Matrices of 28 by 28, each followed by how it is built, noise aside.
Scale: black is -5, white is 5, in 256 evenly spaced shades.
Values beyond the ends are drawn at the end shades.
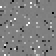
sparse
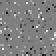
sparse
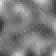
smooth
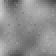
smooth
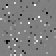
sparse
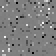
sparse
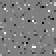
sparse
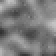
smooth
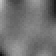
smooth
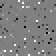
sparse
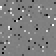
sparse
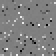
sparse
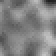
smooth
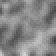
smooth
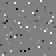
sparse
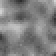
smooth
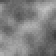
smooth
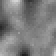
smooth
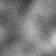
smooth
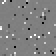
sparse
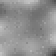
smooth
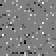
sparse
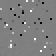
sparse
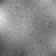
smooth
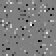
sparse
